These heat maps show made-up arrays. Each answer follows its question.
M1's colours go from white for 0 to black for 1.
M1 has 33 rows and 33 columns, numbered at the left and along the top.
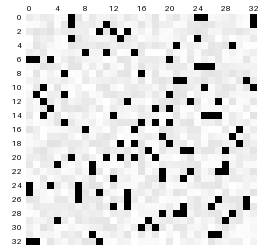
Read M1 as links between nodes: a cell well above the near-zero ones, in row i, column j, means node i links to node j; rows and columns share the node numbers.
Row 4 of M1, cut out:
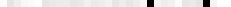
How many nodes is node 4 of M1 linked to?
2
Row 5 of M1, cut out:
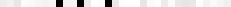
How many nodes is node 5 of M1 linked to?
3
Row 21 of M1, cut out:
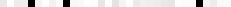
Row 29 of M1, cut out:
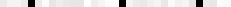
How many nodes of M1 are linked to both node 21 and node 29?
2
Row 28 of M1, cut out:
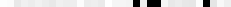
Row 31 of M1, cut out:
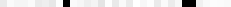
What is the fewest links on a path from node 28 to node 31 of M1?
3
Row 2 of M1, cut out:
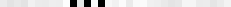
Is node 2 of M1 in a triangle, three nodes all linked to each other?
yes
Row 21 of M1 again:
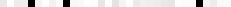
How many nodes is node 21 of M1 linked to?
3
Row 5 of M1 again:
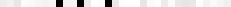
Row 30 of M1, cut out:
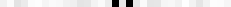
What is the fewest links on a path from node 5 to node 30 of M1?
3
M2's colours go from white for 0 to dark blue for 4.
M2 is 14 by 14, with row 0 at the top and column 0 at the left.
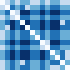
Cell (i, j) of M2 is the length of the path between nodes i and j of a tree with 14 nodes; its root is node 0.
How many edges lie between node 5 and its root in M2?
2
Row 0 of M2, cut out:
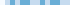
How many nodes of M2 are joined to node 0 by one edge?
7
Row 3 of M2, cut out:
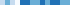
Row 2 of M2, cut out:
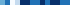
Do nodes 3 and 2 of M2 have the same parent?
no
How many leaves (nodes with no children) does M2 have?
8
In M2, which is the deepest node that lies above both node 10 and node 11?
13
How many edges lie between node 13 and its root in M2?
1
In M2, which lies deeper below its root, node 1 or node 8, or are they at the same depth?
node 8
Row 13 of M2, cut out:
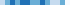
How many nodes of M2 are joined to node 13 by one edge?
3
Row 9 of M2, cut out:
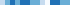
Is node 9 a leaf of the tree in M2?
no
